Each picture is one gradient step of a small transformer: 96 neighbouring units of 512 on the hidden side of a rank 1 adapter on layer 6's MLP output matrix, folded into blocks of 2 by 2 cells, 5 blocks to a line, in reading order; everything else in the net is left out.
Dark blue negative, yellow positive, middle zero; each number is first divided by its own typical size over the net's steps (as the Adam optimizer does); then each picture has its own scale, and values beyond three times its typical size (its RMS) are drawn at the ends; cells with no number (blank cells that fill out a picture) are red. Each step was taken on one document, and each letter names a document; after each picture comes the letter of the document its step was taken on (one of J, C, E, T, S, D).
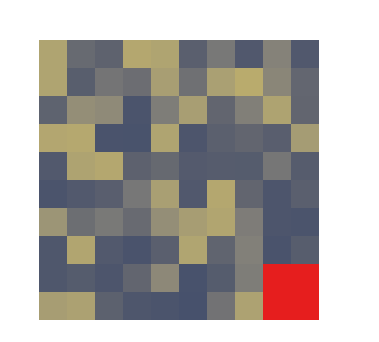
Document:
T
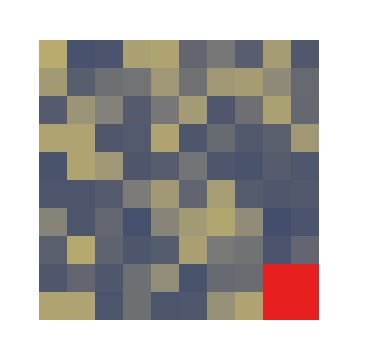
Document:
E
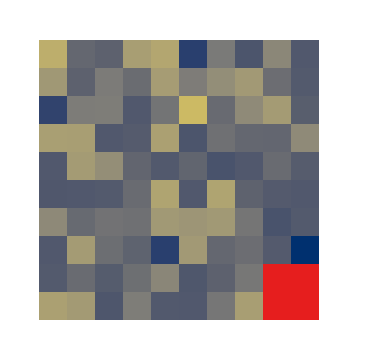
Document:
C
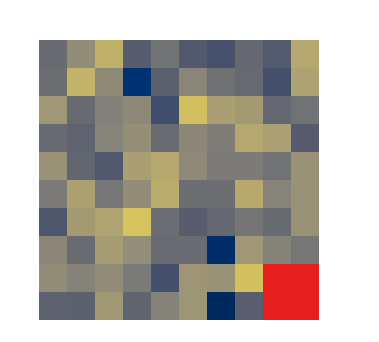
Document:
T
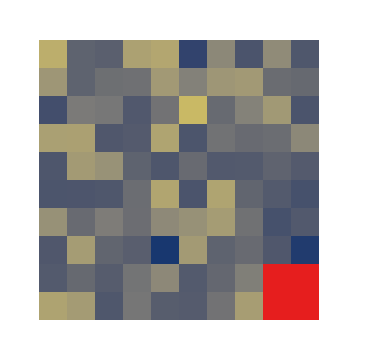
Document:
C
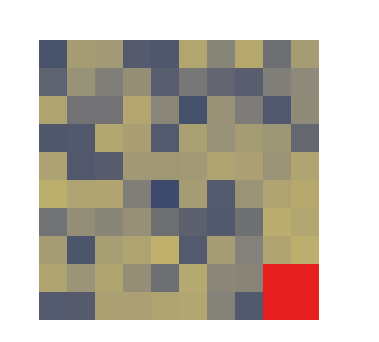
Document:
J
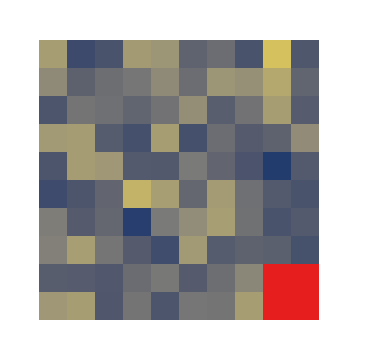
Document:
E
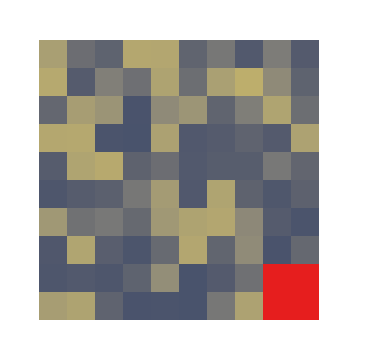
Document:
T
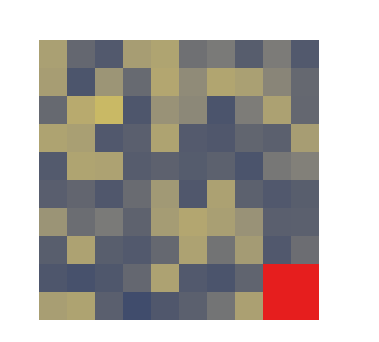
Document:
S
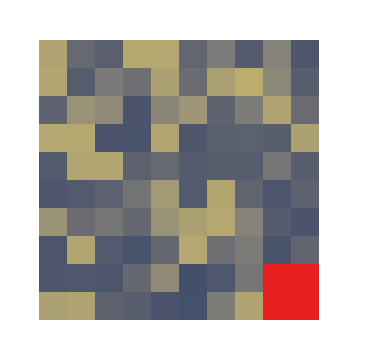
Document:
T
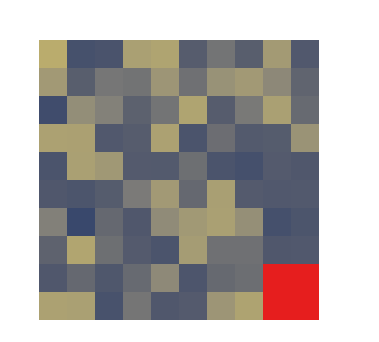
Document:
E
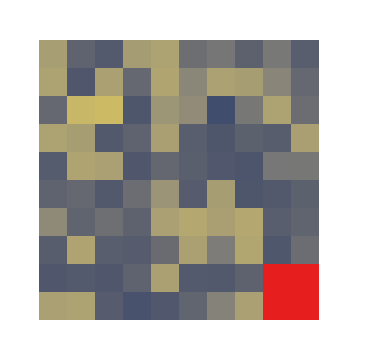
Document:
S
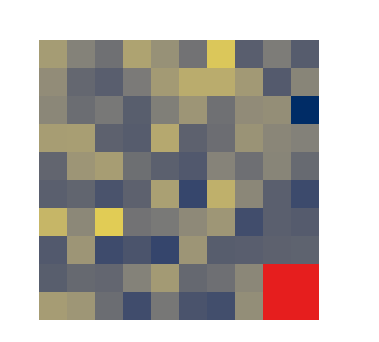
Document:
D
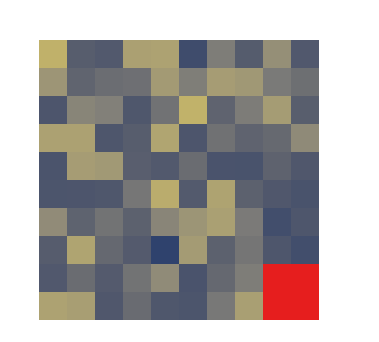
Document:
C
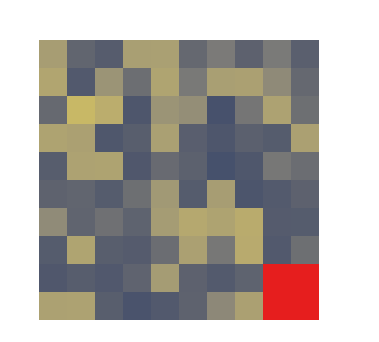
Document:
S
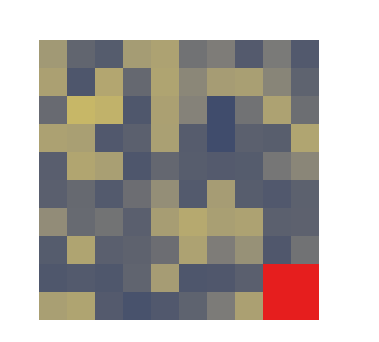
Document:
S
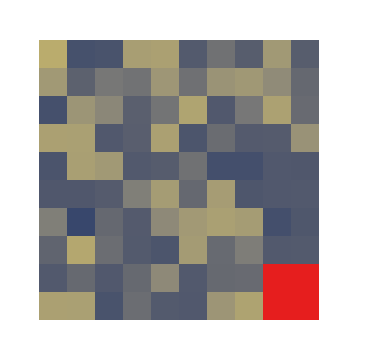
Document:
E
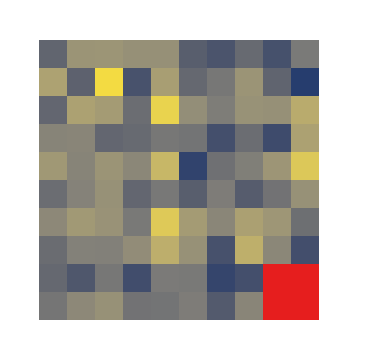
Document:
D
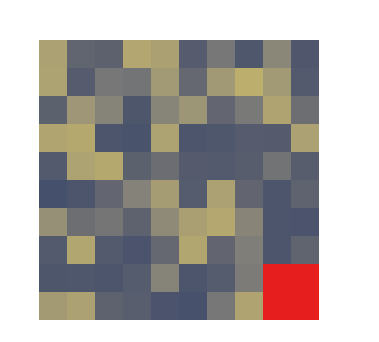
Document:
T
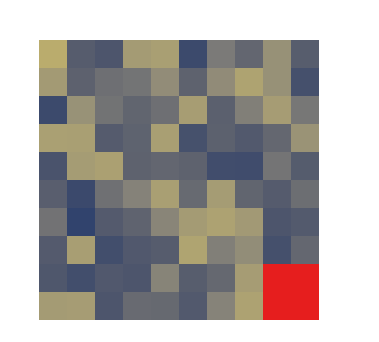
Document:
T
